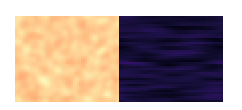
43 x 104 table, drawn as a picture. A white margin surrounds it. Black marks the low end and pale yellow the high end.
The table splits into one row of 2 panels. Panel 1,1: very high, blotchy, faint in contrast. Panel 1,2: very low, streaked across, faint in contrast.
